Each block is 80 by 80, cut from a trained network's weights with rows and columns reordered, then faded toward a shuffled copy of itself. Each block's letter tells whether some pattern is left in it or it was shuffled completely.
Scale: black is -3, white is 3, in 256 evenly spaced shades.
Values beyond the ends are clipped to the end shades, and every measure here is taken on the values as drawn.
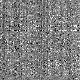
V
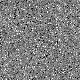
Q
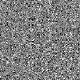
V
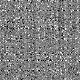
V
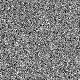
Q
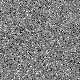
Q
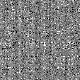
V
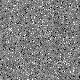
Q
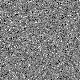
Q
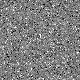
Q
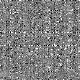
V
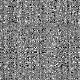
V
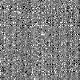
V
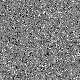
Q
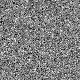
Q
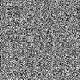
V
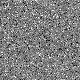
Q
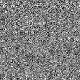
V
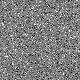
Q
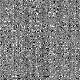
V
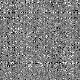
V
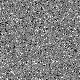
Q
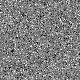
Q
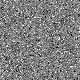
Q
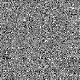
V
